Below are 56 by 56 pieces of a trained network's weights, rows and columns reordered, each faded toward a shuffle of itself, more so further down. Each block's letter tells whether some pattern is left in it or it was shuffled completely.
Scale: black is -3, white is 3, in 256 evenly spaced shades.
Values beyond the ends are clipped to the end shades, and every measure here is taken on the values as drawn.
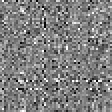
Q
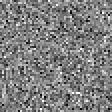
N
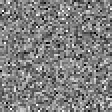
N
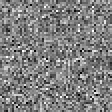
Q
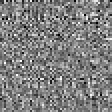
Q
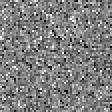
N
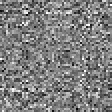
Q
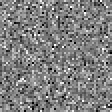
N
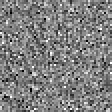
N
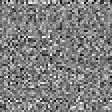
Q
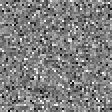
N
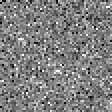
N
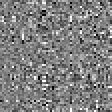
Q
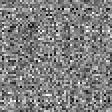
Q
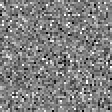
N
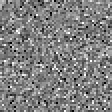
N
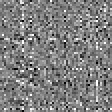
Q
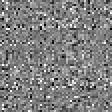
Q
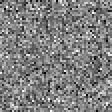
N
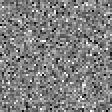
N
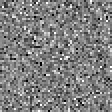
N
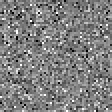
N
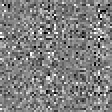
Q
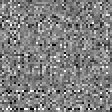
Q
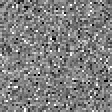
N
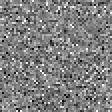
N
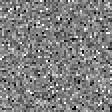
N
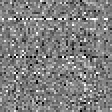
Q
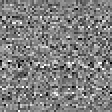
Q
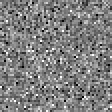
N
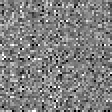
Q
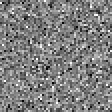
N
